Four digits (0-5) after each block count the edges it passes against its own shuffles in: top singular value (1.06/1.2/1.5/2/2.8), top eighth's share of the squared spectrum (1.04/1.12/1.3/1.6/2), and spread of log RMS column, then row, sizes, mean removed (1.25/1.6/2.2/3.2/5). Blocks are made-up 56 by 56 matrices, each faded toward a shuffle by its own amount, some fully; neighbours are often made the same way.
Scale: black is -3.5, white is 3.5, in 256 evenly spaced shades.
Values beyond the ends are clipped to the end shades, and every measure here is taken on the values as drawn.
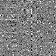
3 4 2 1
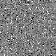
2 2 1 0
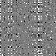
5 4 3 2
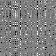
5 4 3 2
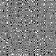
4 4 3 2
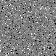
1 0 0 0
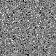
2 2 0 1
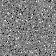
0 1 0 0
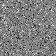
0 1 0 0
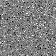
1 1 0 0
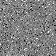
1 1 0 0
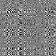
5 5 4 3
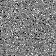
2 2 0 1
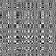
5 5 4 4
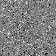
2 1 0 0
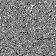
1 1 0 0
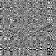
4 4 3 3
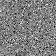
0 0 0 0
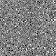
3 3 1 2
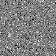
3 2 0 1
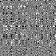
4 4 2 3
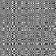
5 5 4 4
